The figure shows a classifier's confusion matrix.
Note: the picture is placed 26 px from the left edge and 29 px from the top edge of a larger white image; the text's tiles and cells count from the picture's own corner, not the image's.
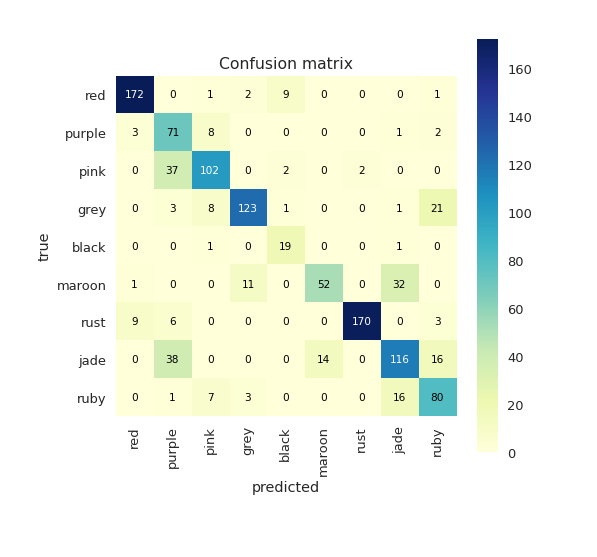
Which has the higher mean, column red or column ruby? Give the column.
red
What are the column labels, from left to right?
red, purple, pink, grey, black, maroon, rust, jade, ruby
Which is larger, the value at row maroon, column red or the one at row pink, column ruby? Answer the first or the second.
the first
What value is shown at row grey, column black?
1
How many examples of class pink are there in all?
143
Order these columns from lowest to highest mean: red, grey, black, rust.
black, grey, rust, red
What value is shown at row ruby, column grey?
3
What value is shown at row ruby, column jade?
16
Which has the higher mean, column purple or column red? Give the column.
red
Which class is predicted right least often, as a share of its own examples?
maroon
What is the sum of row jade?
184
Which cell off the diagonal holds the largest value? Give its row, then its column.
jade, purple
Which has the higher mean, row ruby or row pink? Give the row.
pink
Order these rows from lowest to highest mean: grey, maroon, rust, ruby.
maroon, ruby, grey, rust
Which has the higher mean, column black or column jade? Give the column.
jade
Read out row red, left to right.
172 0 1 2 9 0 0 0 1
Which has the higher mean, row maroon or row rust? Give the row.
rust
